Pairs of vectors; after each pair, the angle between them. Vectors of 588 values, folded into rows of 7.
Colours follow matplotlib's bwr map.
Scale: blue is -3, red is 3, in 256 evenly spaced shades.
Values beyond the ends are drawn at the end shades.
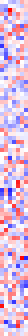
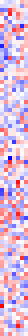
nearly parallel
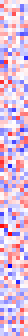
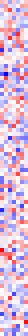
orthogonal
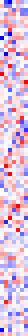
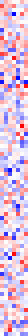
partly opposed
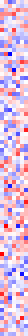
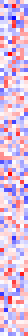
partly opposed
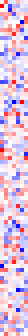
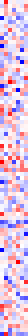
orthogonal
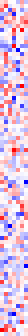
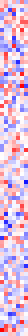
nearly parallel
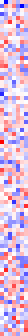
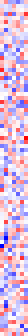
orthogonal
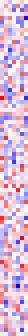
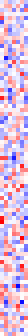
nearly parallel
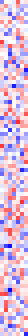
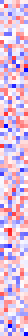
nearly parallel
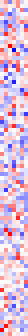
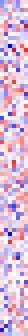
nearly opposite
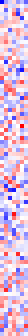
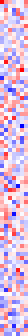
nearly opposite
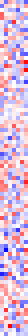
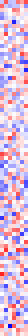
nearly opposite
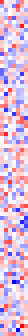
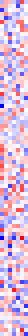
orthogonal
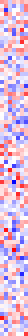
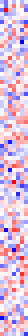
nearly opposite
